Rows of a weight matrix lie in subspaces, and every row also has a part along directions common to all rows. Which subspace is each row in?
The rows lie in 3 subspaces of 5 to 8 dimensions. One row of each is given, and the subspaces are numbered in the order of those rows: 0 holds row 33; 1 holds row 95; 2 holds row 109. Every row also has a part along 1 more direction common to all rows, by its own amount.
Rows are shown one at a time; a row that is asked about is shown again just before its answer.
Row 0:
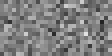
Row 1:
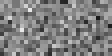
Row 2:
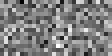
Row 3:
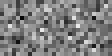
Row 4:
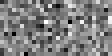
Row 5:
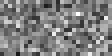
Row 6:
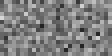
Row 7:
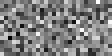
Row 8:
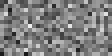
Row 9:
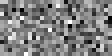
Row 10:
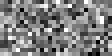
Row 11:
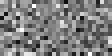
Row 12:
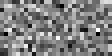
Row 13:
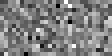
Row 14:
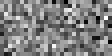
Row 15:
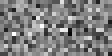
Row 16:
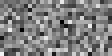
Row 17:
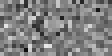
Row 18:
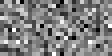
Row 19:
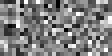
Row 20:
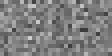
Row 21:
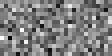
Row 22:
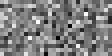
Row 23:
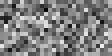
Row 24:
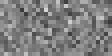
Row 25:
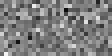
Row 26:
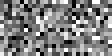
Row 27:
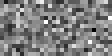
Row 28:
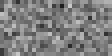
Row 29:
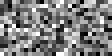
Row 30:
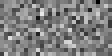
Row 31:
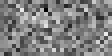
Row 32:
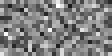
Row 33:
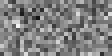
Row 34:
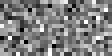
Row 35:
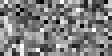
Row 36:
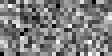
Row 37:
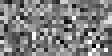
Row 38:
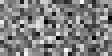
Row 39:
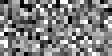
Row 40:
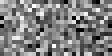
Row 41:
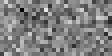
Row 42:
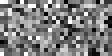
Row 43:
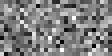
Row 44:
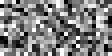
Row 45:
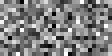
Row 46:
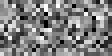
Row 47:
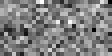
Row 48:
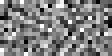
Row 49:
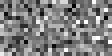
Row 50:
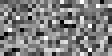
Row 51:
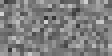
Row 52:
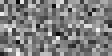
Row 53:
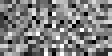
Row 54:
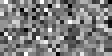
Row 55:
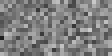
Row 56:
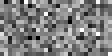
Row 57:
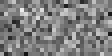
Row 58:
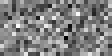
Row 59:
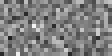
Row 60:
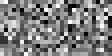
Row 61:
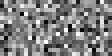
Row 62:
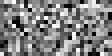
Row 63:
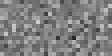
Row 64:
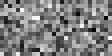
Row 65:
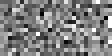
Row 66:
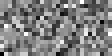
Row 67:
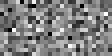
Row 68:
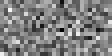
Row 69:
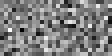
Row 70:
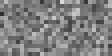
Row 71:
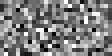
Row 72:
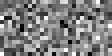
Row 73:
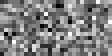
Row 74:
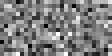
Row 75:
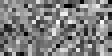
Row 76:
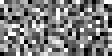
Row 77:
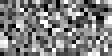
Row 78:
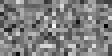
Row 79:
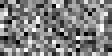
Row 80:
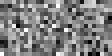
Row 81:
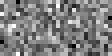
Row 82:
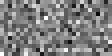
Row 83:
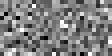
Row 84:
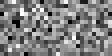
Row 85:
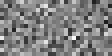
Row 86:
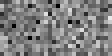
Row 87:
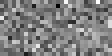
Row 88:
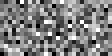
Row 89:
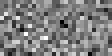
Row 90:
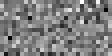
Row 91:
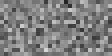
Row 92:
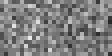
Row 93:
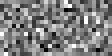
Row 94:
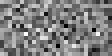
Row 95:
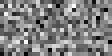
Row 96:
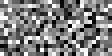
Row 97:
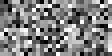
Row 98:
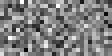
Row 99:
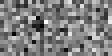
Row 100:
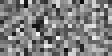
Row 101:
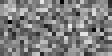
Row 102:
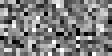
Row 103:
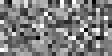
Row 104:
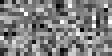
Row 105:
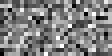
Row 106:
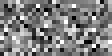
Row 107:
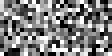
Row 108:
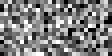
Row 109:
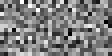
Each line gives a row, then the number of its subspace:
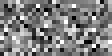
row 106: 0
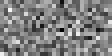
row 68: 2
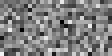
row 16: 1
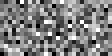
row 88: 2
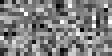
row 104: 2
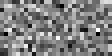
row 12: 2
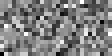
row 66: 0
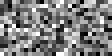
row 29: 0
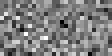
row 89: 1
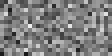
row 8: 2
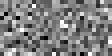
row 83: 1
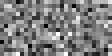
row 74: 2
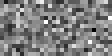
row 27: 0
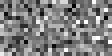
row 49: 1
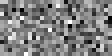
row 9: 0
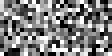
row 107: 1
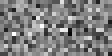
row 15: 2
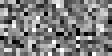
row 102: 2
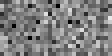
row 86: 2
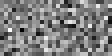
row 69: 1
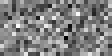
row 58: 0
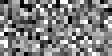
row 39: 1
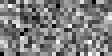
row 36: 0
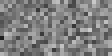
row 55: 2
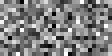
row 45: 2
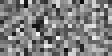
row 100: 2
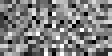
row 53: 2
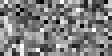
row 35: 0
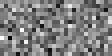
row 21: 1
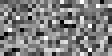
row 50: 1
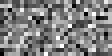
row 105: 2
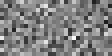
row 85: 2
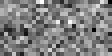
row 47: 0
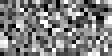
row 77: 0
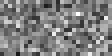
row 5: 0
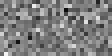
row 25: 1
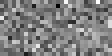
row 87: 1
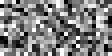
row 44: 2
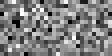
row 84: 0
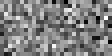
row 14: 1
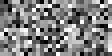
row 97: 0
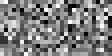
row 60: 0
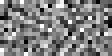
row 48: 2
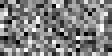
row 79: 2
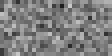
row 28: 2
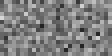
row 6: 2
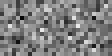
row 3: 0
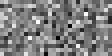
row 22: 2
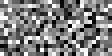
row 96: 2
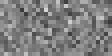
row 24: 0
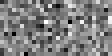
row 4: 2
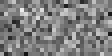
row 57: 0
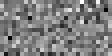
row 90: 1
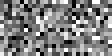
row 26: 1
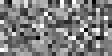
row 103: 2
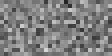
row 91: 1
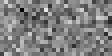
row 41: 0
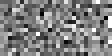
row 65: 1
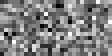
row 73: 2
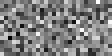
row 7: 1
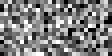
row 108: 2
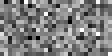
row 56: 2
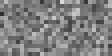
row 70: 0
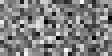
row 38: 2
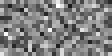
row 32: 2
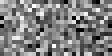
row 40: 1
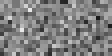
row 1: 1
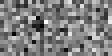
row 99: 2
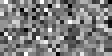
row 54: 0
